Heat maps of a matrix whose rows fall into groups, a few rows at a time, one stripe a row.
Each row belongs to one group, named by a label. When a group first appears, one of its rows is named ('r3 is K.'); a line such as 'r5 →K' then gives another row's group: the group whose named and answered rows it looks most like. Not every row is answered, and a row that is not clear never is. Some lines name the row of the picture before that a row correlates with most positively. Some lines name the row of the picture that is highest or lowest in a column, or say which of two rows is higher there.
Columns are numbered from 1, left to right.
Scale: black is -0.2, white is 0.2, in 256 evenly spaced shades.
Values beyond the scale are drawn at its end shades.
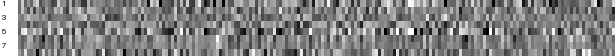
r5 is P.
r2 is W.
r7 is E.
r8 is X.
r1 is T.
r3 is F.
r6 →E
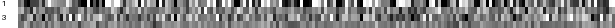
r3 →E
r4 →X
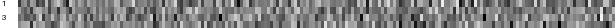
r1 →W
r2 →F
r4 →P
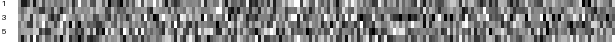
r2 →E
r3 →P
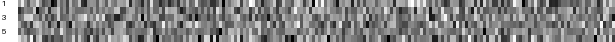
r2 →W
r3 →F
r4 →F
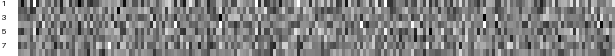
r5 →W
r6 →P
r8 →P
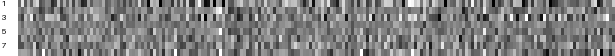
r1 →T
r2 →E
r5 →E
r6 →W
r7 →W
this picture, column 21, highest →6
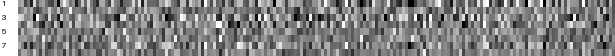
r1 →P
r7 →P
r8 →X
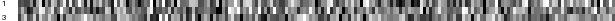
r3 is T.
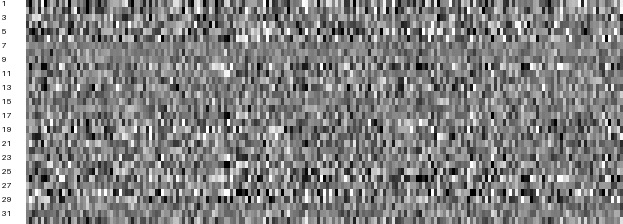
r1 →W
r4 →X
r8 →E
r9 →W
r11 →E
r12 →X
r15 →P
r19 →X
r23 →E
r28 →E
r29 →T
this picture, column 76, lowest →12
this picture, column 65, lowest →29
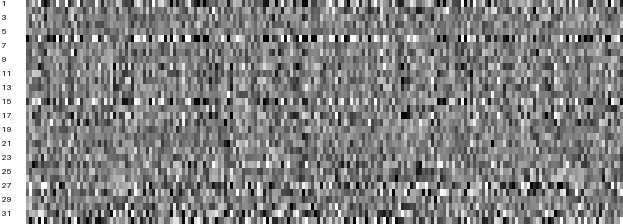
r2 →P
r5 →X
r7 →X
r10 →X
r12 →X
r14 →E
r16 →P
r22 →X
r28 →P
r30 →X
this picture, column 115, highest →18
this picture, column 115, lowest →6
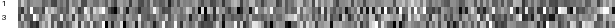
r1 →T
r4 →X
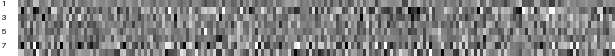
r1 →T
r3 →E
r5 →P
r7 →W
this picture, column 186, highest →8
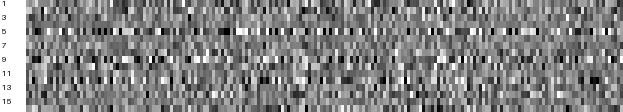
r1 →F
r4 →P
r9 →F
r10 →F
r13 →W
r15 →W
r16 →P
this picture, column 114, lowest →9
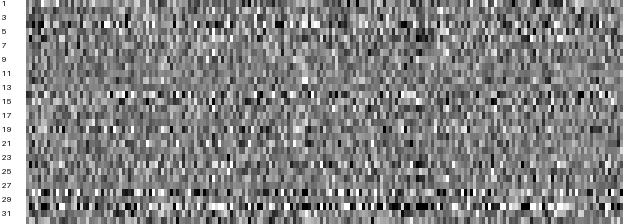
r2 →P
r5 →P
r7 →F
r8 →P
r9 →T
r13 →X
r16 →P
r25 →E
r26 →P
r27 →P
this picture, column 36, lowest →31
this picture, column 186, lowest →14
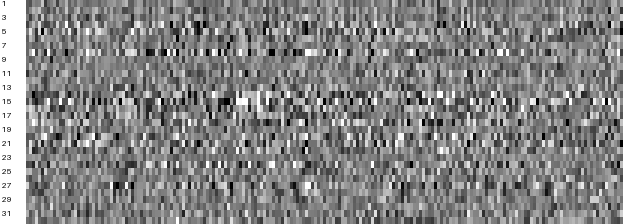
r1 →W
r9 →E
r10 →T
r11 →W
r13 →X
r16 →T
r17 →X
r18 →P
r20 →F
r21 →W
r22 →P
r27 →X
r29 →X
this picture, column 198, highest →8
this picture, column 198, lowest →24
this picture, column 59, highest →8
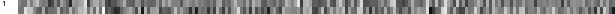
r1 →F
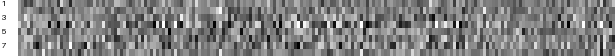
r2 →E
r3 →P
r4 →F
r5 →T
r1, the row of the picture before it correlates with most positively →1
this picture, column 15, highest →1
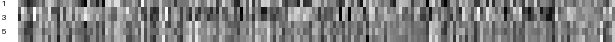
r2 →T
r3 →T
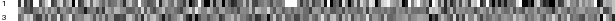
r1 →T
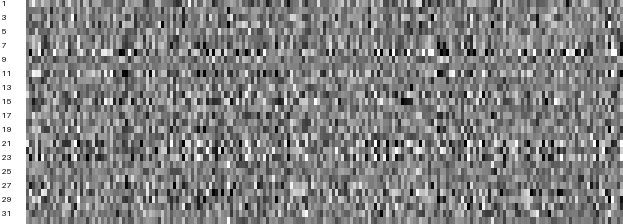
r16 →F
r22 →T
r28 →T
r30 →W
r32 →E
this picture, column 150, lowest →8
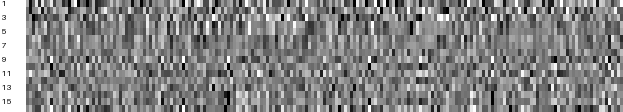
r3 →P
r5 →T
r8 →P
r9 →E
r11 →T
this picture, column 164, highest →1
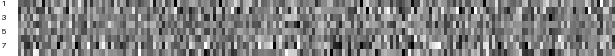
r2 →W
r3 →T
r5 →T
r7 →P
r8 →T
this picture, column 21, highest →1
